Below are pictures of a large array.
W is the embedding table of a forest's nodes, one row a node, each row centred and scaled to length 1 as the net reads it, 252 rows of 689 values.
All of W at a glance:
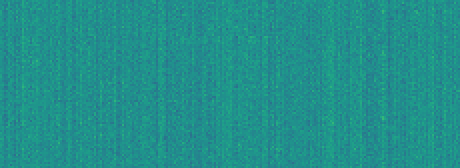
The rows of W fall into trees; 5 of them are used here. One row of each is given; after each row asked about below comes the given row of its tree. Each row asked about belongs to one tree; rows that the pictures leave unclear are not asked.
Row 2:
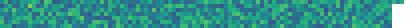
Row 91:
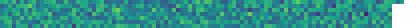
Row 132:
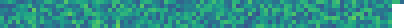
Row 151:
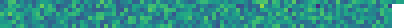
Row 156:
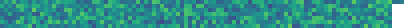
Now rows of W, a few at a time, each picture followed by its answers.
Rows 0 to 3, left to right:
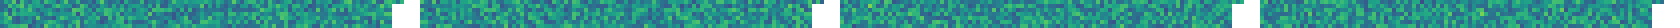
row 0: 91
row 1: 156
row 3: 156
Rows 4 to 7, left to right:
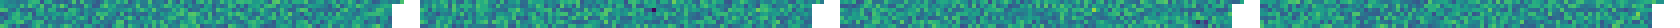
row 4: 2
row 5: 156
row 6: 132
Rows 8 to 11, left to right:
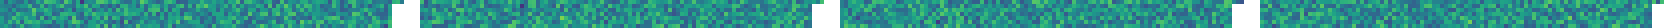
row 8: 132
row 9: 2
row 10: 91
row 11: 2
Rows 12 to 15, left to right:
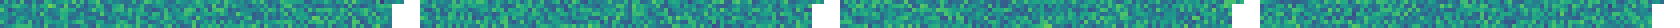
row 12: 156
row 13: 156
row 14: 91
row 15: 132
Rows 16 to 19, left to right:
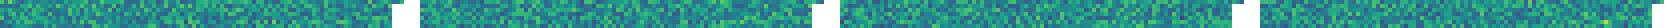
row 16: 132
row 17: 132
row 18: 132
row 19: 132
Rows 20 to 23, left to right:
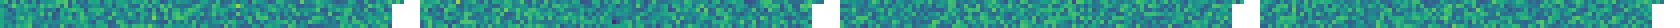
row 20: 156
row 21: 91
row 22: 2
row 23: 156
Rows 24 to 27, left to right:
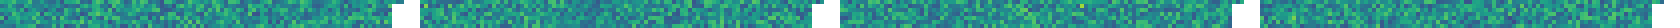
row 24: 132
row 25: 132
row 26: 2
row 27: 132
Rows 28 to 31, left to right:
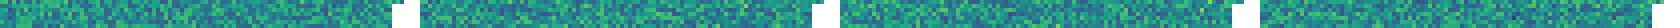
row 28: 156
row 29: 2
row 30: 91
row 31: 2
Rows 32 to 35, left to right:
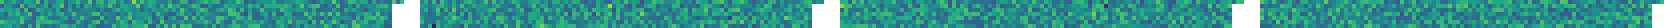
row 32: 2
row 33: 156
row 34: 91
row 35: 132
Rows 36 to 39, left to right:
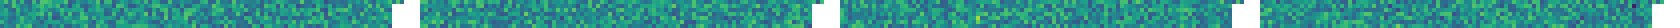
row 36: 156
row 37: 2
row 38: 156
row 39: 151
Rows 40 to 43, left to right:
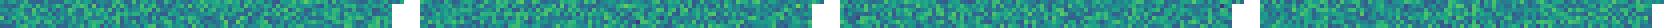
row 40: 132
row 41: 132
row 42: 156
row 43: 156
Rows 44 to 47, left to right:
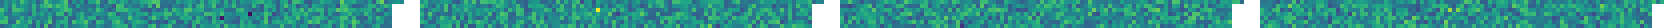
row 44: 156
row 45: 156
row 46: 132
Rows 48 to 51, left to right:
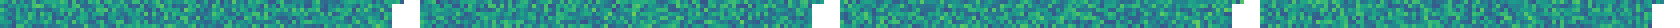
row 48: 156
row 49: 151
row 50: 2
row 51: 156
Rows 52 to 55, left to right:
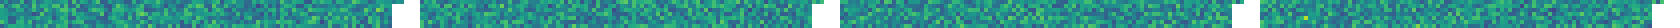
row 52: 156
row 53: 151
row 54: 2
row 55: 2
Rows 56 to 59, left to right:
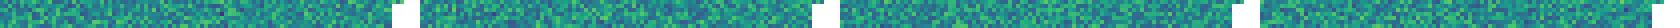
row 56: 2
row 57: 156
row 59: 2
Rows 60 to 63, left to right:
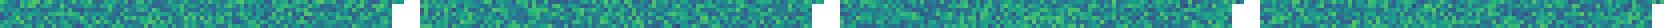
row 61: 91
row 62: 2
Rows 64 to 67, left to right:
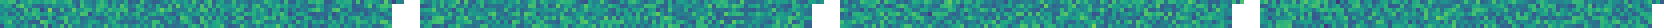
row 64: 91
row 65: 2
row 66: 2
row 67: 156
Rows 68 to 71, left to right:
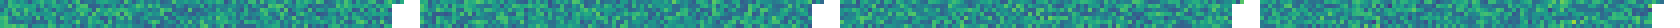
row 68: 91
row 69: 156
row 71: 132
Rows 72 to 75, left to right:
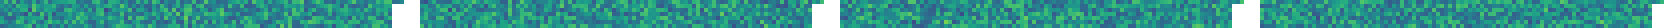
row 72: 156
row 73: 151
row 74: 2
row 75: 132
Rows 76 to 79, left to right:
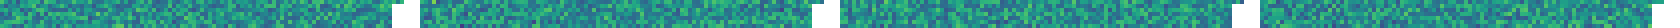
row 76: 2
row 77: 132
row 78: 156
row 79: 132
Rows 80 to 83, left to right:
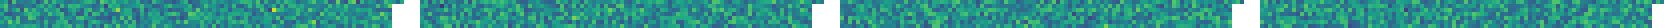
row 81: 156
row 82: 132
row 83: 156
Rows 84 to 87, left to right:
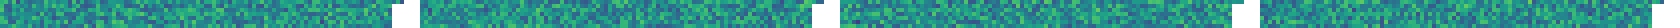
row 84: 156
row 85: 91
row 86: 91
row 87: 132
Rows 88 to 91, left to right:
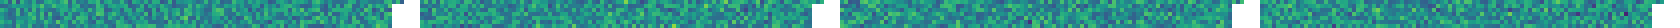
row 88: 156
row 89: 2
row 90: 2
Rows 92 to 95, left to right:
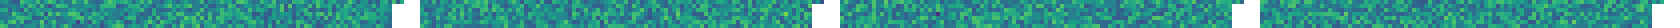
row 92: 2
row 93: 156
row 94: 156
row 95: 2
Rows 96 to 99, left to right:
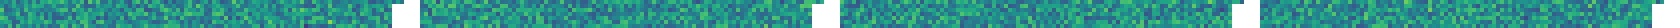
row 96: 156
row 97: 91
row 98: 132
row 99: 2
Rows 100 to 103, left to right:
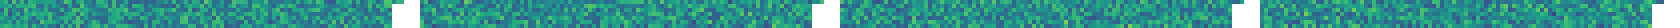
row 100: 91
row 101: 2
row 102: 132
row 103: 91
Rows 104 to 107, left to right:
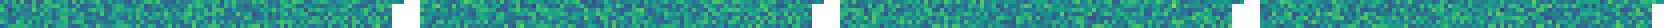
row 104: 156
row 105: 156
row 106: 132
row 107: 2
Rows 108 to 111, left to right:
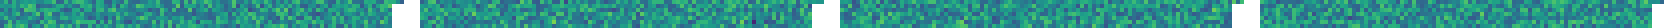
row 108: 91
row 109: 151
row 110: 2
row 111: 132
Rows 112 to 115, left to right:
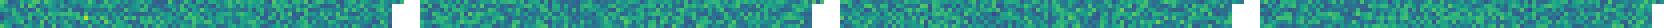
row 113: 2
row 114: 132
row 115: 2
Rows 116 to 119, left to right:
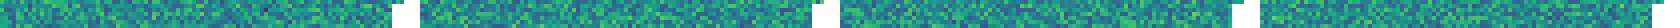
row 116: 156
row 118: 132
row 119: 2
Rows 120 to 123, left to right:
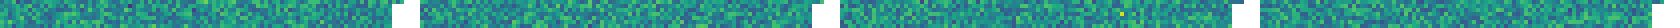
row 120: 151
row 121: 2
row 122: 132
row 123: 132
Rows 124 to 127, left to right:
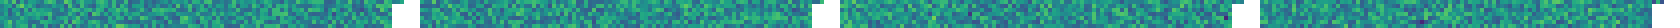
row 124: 91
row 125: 132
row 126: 91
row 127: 156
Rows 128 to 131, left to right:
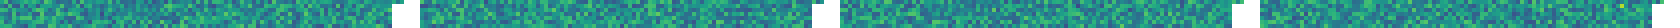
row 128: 2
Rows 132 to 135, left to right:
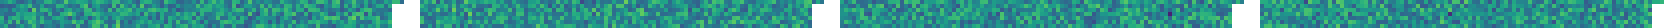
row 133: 156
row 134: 132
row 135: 91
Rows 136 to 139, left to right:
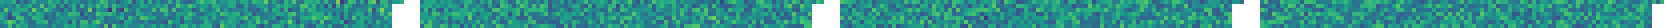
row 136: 151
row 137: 91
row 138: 132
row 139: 2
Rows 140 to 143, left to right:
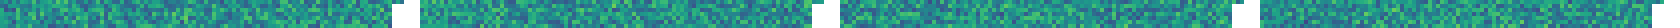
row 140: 156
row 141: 91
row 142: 2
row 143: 2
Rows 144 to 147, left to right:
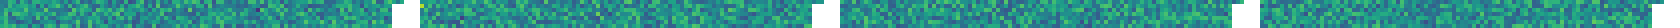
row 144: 91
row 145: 91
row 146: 132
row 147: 132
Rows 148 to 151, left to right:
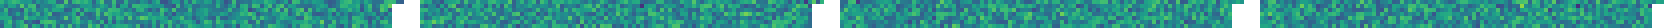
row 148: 91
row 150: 151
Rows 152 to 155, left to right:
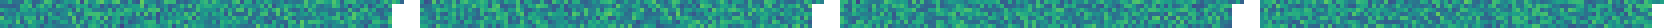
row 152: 132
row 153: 156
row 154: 156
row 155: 91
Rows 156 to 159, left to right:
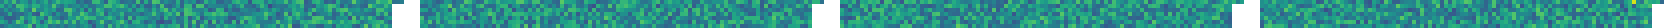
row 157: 132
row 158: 2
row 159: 91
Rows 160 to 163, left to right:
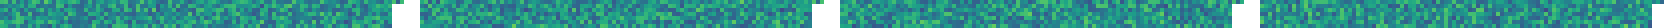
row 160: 2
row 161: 2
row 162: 151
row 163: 156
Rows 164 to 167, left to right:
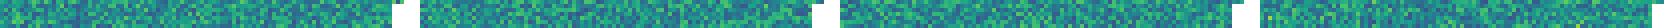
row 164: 2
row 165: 132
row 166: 2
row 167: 132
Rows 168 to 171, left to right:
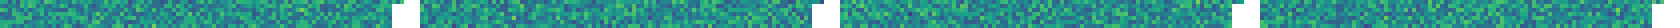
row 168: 2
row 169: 156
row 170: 91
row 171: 2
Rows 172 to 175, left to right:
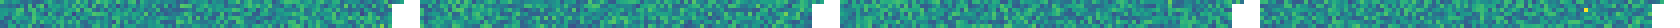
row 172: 132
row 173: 2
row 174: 156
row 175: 132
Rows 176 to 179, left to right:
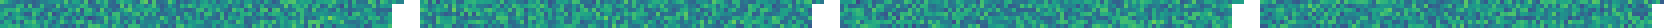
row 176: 132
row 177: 156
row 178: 132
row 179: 132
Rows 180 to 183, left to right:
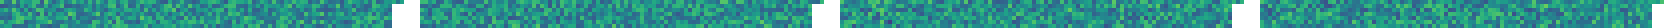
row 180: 2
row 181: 132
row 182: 2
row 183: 2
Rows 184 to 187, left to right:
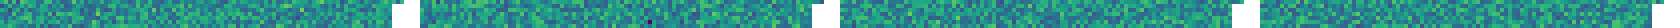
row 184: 2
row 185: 156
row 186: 132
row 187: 2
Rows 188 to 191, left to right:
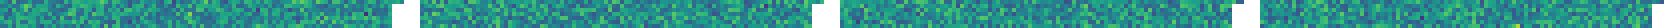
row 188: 132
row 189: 91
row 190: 91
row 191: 156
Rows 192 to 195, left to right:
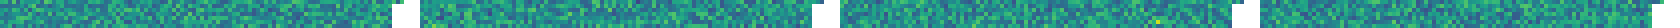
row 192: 2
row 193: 91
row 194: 156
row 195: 132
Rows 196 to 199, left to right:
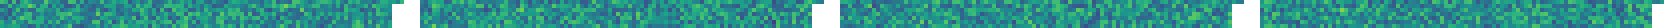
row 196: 2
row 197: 91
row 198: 132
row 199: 91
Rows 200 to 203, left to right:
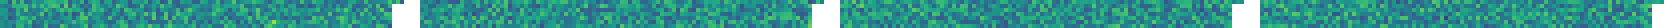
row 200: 156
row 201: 132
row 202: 91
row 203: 91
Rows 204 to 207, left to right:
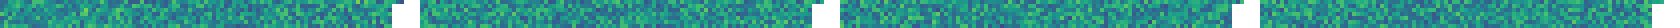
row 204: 91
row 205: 91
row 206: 2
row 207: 91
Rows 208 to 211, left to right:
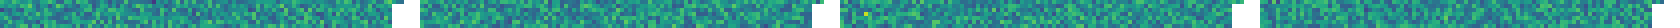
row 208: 91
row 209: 2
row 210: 2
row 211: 156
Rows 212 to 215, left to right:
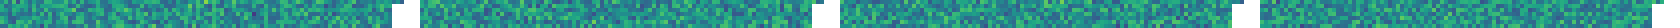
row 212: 156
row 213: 91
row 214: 132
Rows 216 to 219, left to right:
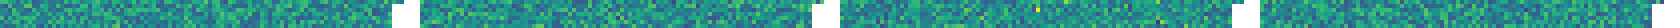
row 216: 132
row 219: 156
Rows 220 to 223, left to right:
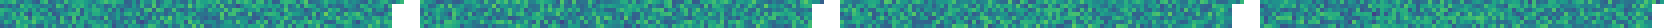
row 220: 132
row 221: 132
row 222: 2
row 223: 2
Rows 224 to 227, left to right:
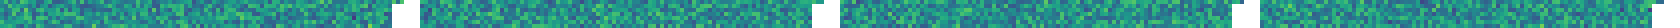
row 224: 2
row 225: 2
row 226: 132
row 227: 91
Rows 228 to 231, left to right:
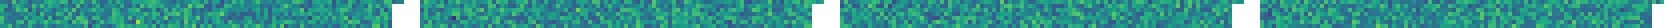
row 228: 156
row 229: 91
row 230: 2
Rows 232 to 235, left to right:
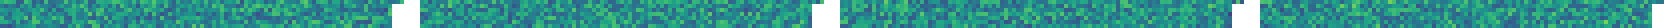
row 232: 132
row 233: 2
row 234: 156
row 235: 132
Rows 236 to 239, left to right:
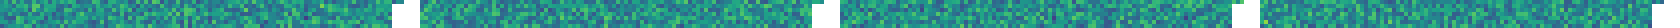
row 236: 156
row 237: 151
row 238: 2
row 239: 156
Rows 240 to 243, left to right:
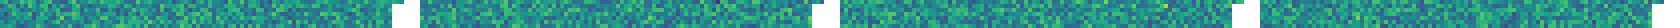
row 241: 132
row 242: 91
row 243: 132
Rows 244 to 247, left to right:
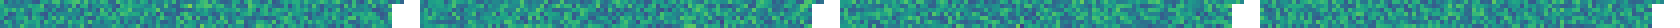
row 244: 132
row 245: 91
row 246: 91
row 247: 156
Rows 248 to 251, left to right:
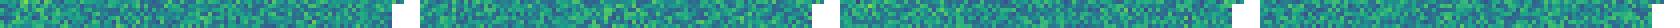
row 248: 2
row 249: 156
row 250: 91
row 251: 132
